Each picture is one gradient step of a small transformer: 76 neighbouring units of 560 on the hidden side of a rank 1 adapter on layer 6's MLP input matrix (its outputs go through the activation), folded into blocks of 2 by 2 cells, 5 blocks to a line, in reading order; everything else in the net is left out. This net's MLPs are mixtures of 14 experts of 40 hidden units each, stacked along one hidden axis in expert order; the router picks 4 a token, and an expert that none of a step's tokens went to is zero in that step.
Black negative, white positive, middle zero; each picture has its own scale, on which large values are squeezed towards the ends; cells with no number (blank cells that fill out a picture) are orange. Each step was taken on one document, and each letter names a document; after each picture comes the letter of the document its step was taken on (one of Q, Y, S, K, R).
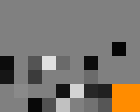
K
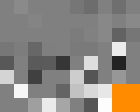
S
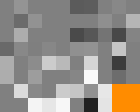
S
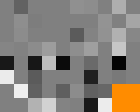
S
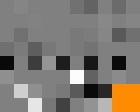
S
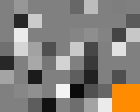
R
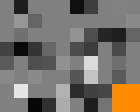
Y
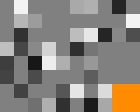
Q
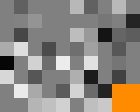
Y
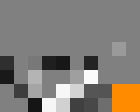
K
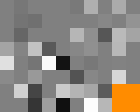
S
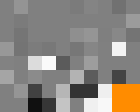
R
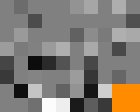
K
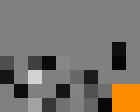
R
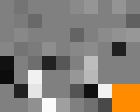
K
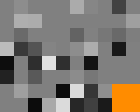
K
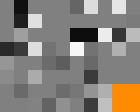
R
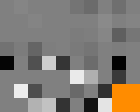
S
